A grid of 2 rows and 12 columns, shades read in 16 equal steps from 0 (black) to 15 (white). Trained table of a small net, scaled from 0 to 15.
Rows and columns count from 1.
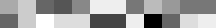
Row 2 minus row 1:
-4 0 9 8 5 -10 -10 7 -11 -3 6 7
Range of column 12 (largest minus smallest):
7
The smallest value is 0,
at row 2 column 9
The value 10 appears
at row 1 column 1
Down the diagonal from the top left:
10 12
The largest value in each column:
10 12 15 13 13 14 14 14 11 9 13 14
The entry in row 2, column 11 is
13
